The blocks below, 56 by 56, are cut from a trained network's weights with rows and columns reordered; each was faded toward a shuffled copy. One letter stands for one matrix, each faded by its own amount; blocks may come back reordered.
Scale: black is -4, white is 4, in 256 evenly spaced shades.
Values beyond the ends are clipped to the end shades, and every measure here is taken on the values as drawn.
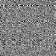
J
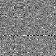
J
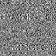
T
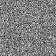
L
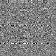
T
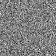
L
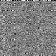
T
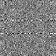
T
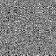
T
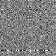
T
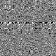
J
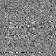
J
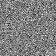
L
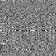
T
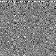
J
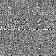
J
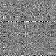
T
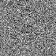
L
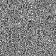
L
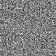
L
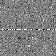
J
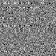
T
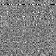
J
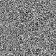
L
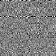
J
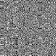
T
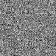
L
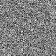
L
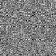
T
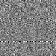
T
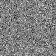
L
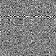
T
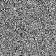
L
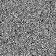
L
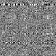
T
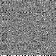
J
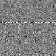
J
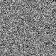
L
